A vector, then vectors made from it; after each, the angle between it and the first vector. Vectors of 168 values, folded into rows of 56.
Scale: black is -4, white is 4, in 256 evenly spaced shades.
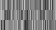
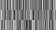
partly aligned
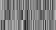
nearly parallel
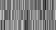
nearly parallel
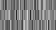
partly opposed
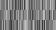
partly opposed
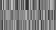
orthogonal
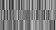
orthogonal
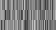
nearly parallel
